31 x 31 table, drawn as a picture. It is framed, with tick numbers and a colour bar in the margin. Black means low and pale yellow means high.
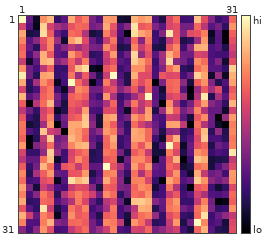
On average the colour sits 50% of the way up the scale. Upright stripes repeat 7 times across the table. No overall slope runs across the table.
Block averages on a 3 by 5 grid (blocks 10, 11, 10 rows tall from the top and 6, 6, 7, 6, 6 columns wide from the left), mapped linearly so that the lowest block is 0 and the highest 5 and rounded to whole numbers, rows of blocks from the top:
32512
23503
33503
